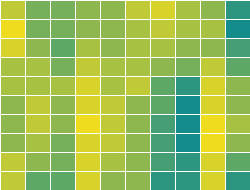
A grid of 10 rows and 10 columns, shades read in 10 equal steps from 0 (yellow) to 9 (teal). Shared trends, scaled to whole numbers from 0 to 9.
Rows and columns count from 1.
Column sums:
25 37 48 18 31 33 51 66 17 59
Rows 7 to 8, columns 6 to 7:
4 7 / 4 7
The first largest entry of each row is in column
10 10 10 10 8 8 8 8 8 7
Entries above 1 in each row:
9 9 9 10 8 8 8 8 8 8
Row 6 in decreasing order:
9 6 4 4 4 4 2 2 1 1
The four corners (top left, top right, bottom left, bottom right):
2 8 2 8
